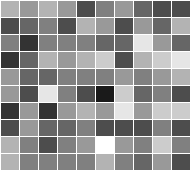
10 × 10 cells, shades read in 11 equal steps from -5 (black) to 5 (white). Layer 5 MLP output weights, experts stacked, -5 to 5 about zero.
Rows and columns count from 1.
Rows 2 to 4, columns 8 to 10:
1 -1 2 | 4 1 -1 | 2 3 4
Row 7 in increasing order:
-3 -3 1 1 1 1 2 3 3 4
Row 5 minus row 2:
3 0 -1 2 -2 -1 3 -1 2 0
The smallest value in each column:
-3 -3 -3 -2 -2 -4 -2 -2 -2 -2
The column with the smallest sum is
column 2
